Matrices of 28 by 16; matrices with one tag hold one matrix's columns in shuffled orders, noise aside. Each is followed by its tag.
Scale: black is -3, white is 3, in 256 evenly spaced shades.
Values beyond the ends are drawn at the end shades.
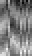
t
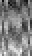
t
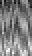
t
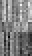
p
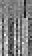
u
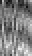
t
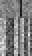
u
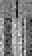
u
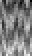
t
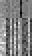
u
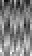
t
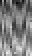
t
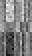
p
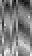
t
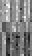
p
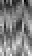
t
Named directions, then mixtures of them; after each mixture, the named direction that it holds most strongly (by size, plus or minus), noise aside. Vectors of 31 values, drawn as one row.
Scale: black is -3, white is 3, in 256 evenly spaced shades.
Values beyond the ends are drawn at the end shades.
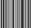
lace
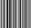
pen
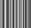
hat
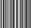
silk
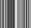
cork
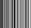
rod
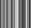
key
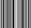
lace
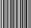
silk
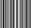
silk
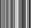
key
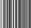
rod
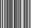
lace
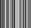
rod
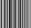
pen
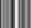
key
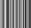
hat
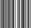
lace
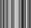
key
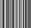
hat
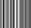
silk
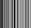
rod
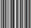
silk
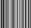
lace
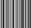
lace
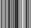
key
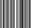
silk
